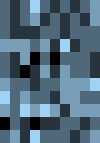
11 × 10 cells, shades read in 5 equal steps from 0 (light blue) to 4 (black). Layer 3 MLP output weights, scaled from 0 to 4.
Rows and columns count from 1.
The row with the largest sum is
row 10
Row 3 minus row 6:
0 0 -1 0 1 -1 2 0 0 -1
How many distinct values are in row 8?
4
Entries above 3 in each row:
0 0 0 0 2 1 0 0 0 2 0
